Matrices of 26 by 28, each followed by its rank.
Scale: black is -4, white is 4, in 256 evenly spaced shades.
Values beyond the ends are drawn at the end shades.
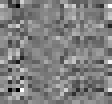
three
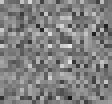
five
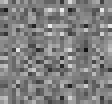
three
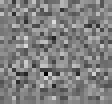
five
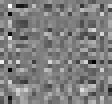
three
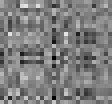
three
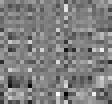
three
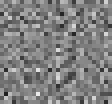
five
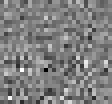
five
